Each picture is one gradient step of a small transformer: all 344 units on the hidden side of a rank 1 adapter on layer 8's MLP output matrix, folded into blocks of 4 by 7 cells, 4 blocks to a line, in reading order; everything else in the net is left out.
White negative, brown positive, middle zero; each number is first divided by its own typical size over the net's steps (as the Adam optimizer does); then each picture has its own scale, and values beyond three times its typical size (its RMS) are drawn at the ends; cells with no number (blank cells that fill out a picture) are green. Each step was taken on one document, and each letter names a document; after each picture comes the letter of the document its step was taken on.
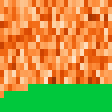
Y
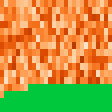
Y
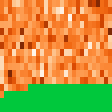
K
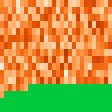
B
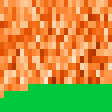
Y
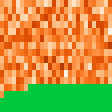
B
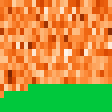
K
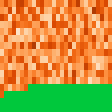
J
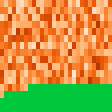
J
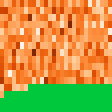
K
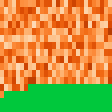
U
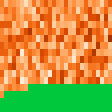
Y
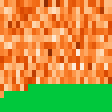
B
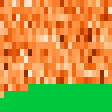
Y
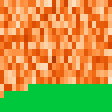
B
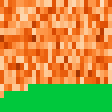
U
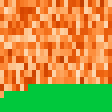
U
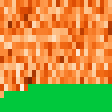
U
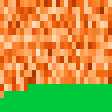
B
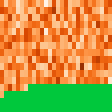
B
